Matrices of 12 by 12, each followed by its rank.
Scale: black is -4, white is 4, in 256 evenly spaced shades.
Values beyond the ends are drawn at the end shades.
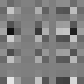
one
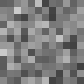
full rank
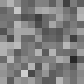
full rank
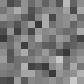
full rank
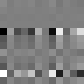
one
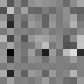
two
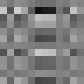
one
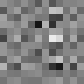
two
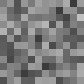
full rank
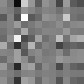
two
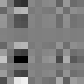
one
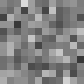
full rank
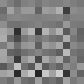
two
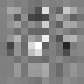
two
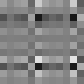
one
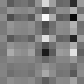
one
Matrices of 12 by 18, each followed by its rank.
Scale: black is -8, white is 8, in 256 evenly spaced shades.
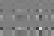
one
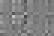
two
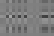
one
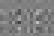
two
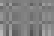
one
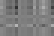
one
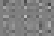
two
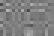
two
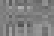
two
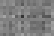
two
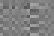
two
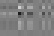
one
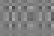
one
